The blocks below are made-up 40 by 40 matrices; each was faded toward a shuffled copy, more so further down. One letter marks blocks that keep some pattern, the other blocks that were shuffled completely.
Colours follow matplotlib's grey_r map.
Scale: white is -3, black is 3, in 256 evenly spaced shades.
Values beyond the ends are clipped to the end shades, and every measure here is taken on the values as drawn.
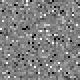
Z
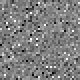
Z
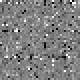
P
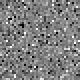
Z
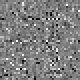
P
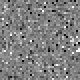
Z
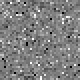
Z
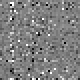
P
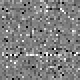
P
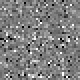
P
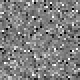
Z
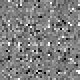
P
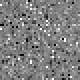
Z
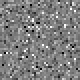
Z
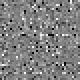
P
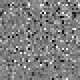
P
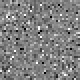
Z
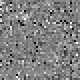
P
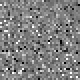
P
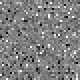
Z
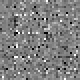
P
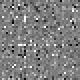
P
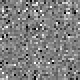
P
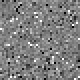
Z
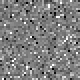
Z
